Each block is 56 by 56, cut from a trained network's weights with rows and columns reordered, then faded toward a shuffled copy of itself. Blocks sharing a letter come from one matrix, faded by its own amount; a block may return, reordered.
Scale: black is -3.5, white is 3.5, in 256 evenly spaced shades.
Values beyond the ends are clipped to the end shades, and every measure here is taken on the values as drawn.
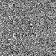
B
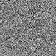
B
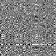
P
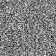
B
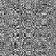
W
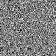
B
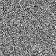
B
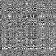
P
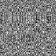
W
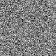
B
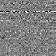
P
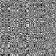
W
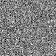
B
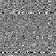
P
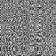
W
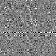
P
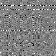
P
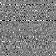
P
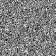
B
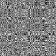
W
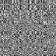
W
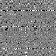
P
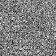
B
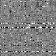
P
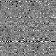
P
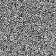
B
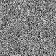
B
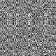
W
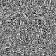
B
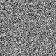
B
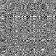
P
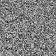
B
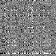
P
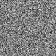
B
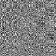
W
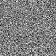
B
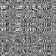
P
